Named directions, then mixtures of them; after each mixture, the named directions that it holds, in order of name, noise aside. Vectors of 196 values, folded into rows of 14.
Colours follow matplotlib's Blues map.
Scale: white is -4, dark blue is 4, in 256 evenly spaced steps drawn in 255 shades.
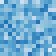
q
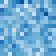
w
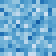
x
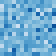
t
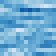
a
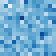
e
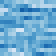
a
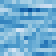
a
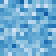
a, w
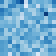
e, w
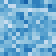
a, e, q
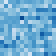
a, e, w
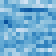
a, q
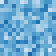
q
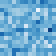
a, t, x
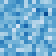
w, x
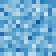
x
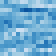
a, q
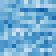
a, q, w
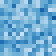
q, w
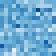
a, t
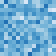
e, q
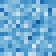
x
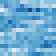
a, x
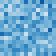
e, t, x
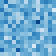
e, q, x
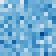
e, q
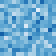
t, x
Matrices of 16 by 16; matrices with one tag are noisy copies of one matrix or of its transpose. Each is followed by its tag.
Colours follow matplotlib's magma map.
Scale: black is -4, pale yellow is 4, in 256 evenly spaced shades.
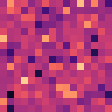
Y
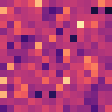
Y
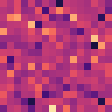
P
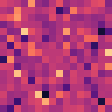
P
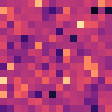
Y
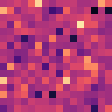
Y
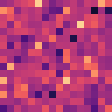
Y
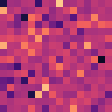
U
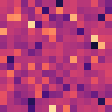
P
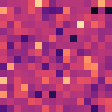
Y
